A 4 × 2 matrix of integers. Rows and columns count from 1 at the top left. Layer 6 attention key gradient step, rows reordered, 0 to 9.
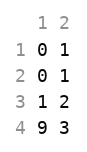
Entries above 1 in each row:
0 0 1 2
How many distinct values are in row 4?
2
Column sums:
10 7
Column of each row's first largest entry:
2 2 2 1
